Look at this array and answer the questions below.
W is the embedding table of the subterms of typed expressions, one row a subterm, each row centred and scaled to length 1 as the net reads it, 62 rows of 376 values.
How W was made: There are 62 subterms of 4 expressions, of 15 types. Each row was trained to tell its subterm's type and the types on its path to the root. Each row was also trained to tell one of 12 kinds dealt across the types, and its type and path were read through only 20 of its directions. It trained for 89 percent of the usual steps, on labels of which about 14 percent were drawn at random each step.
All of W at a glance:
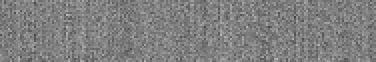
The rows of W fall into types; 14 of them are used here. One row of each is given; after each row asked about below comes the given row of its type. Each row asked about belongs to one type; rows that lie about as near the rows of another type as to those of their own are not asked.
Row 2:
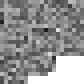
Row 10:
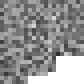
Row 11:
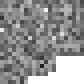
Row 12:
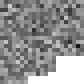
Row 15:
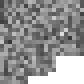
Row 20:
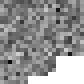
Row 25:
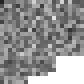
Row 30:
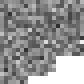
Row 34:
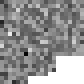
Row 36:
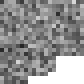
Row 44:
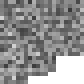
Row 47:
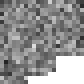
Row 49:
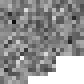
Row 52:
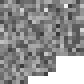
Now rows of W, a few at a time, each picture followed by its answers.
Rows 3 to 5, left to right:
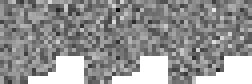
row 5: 10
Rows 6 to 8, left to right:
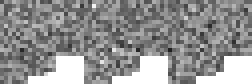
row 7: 30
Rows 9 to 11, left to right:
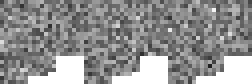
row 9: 2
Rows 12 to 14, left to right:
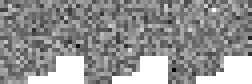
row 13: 36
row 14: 11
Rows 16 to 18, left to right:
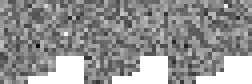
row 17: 12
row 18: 34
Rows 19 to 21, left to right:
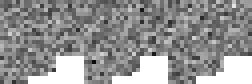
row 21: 34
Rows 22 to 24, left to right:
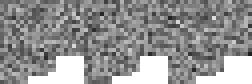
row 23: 36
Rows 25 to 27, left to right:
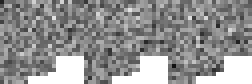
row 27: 11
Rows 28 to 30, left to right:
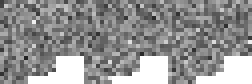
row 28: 10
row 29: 20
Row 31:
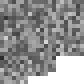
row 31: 25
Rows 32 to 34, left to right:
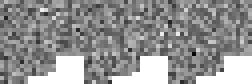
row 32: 15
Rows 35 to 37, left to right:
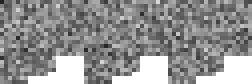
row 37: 36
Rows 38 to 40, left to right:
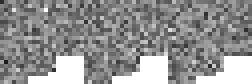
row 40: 11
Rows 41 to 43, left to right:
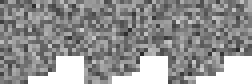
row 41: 52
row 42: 49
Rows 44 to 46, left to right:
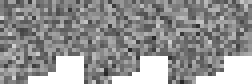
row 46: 2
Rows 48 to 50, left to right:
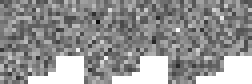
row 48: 34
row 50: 25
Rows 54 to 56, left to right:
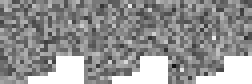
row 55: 20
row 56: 25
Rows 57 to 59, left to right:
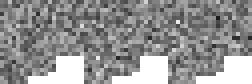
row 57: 47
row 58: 15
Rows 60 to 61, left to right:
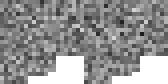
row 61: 15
